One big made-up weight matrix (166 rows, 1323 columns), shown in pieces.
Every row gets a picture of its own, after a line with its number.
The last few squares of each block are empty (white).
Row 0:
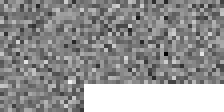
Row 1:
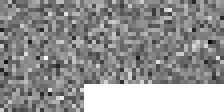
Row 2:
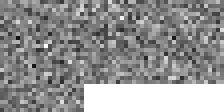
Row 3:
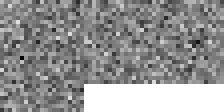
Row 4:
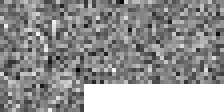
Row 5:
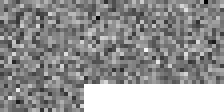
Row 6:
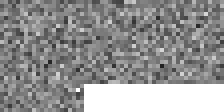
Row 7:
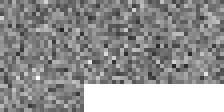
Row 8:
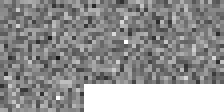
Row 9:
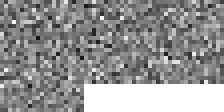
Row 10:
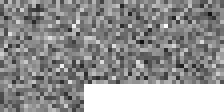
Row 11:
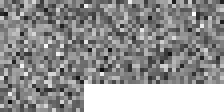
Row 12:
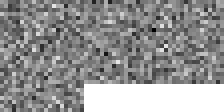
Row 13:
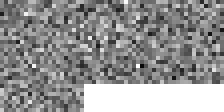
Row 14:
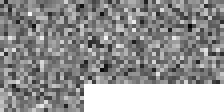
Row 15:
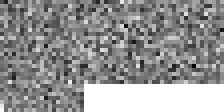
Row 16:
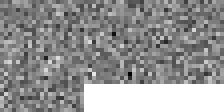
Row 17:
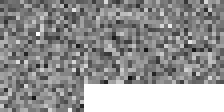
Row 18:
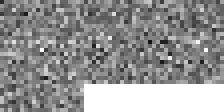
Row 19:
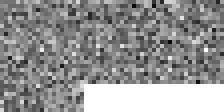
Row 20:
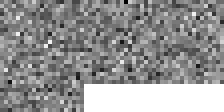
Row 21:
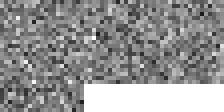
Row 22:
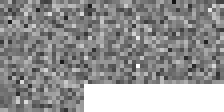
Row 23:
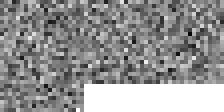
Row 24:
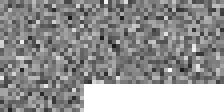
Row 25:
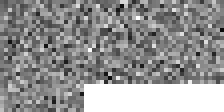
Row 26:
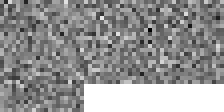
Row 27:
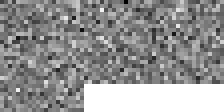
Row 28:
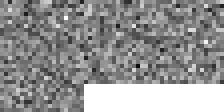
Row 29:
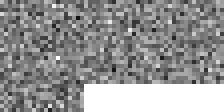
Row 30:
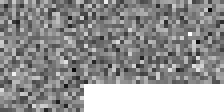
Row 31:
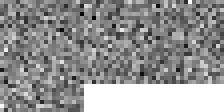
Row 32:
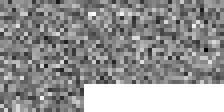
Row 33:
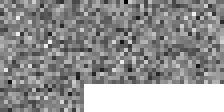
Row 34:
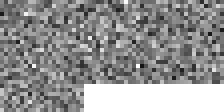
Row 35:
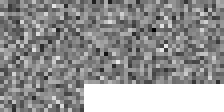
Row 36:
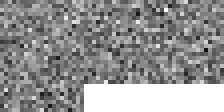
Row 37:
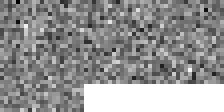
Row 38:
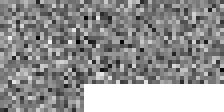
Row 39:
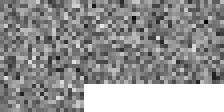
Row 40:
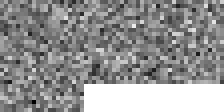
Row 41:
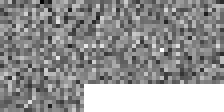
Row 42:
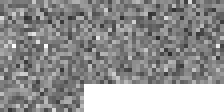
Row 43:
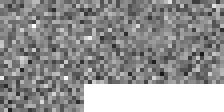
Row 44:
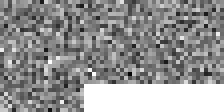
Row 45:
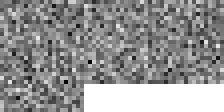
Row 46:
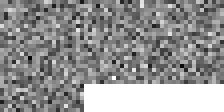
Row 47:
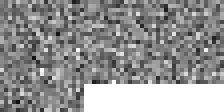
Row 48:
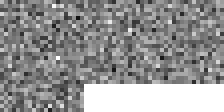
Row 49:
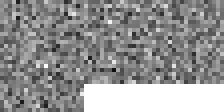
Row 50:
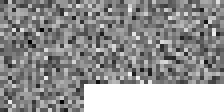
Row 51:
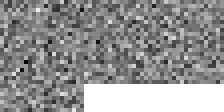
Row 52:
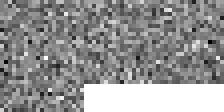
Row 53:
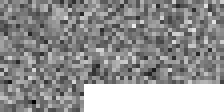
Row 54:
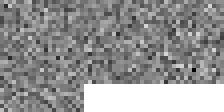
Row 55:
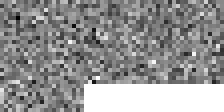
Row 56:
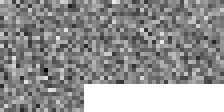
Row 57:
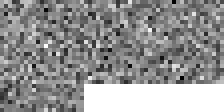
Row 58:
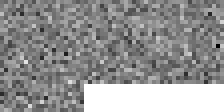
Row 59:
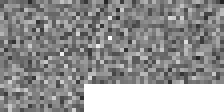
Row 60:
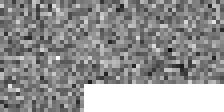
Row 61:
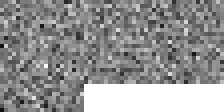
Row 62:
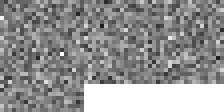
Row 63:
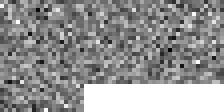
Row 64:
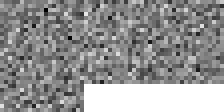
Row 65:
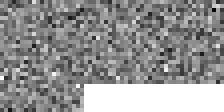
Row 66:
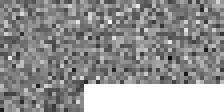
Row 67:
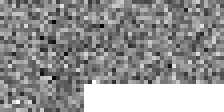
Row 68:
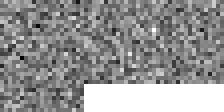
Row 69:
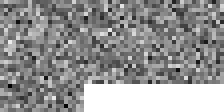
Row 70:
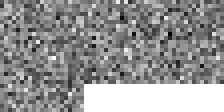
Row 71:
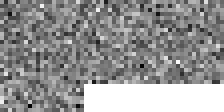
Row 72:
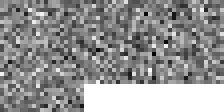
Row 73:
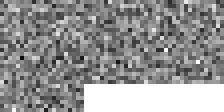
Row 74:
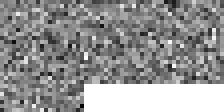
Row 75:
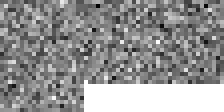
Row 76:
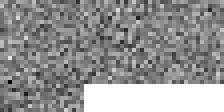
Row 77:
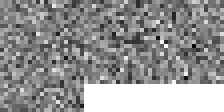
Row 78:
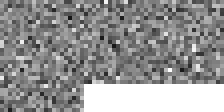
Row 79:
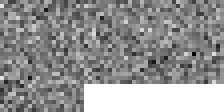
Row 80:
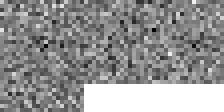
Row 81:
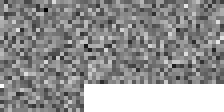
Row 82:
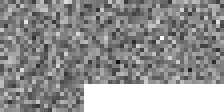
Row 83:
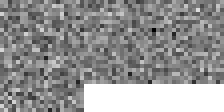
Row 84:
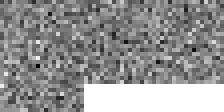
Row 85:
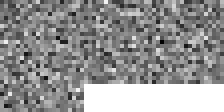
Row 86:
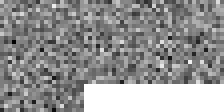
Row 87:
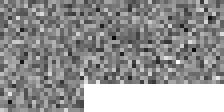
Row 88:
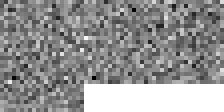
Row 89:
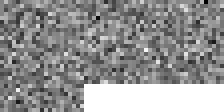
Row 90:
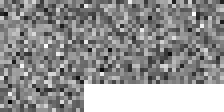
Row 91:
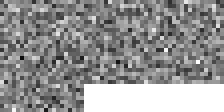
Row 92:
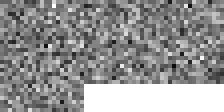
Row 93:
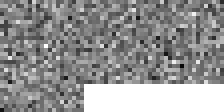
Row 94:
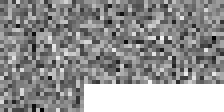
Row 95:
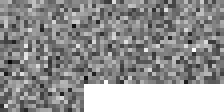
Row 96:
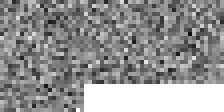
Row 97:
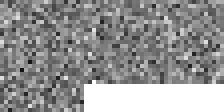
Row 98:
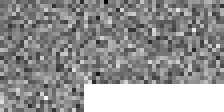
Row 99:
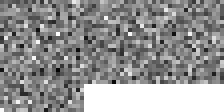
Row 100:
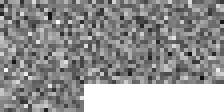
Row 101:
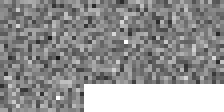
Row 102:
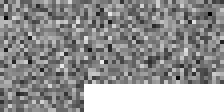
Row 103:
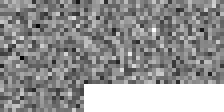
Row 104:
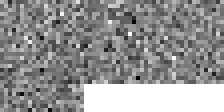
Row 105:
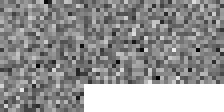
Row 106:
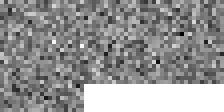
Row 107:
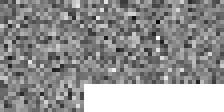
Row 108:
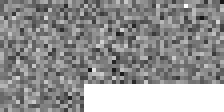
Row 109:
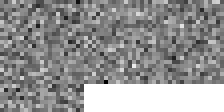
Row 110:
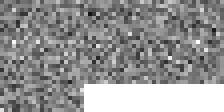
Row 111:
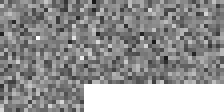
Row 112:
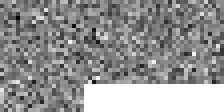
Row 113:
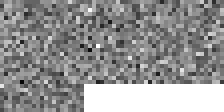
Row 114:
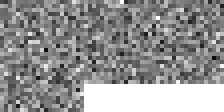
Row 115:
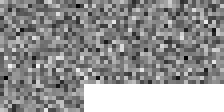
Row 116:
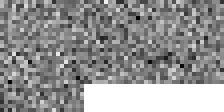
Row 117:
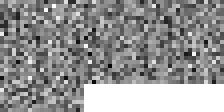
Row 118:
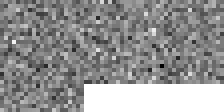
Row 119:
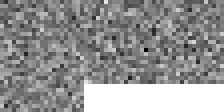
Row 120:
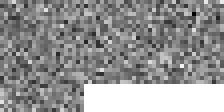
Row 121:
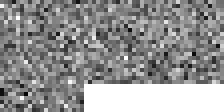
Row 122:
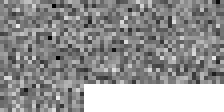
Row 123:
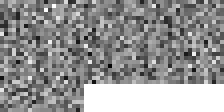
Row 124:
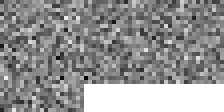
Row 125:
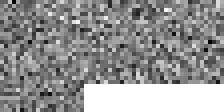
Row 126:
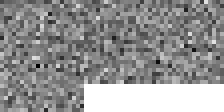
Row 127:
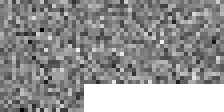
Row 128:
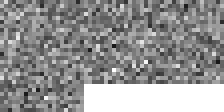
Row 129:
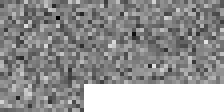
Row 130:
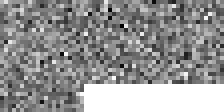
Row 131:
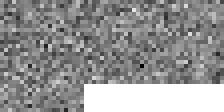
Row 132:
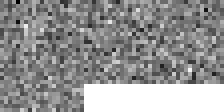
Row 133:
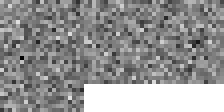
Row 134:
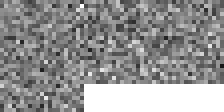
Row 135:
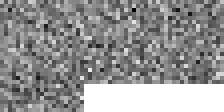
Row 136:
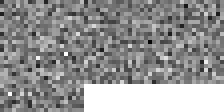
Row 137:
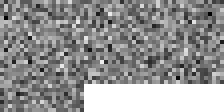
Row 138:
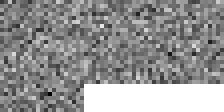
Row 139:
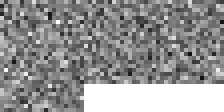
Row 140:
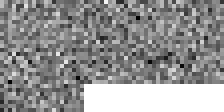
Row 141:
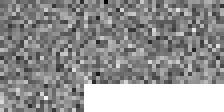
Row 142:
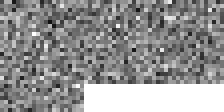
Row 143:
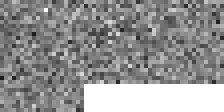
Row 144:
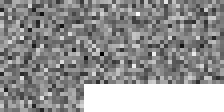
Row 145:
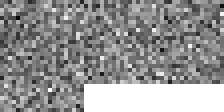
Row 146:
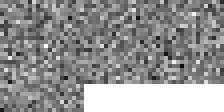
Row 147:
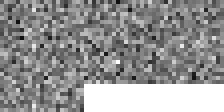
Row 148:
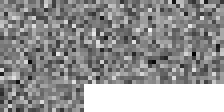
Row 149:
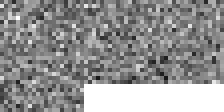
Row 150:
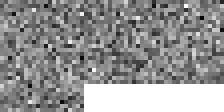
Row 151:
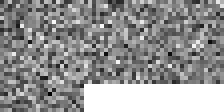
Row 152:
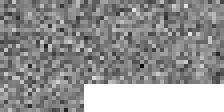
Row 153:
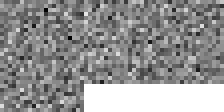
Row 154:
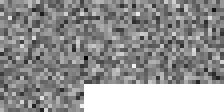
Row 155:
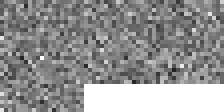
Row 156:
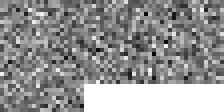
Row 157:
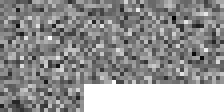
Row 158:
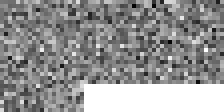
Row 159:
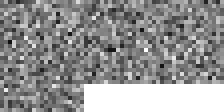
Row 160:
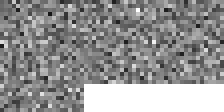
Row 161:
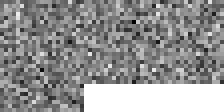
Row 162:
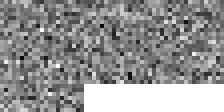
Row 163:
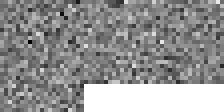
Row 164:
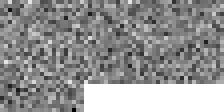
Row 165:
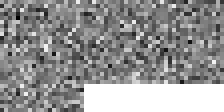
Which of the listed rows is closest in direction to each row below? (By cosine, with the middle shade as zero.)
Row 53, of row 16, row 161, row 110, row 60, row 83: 60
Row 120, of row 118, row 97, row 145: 145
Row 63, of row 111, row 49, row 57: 57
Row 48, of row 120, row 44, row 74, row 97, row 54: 44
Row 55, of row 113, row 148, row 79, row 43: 113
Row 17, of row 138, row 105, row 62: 105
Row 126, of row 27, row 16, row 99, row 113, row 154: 99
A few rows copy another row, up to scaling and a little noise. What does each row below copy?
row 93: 146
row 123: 117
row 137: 102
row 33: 20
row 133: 3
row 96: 23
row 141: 98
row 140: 116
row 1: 52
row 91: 73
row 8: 101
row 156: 72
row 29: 48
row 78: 24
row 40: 53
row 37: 132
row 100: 139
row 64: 153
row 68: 103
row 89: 5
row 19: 158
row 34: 13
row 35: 12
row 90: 11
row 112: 55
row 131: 152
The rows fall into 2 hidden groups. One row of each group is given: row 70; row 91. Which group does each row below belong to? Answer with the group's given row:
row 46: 70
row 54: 70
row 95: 91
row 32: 91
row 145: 70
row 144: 91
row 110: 91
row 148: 70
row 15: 70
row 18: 91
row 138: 91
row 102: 70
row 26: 70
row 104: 91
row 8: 91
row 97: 70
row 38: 70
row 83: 91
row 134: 70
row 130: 70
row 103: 91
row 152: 70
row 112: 70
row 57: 70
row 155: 70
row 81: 70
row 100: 70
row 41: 70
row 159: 91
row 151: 91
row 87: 91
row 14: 70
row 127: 91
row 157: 91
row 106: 70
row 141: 70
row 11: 70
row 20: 70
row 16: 91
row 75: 70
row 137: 70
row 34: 70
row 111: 70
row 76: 70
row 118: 91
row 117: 70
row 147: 91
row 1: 91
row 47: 91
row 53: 70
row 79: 70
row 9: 70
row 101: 91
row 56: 91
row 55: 70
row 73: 91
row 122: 91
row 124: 91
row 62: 70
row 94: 91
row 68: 91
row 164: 70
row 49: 91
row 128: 70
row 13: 70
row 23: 70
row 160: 91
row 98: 70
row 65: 70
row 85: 91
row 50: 91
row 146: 70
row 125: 91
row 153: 70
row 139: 70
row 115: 91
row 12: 91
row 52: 91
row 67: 91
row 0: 70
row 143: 70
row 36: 91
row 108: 70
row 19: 91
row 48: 91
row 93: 70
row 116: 70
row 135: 70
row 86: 91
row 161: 70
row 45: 70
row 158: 91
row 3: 91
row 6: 91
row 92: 70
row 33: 70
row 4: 91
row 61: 91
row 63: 70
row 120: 70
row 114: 91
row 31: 70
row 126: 91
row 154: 91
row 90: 70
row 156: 91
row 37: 91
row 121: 70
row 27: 91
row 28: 70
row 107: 91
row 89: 91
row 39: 91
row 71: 70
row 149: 70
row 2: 70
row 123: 70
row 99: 91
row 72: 91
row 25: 70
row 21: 70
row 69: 70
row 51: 70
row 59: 70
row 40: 70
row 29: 91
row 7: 70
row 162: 91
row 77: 91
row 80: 91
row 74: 91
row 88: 70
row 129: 70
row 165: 70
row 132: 91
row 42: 70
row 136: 91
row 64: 70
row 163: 91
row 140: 70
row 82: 91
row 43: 70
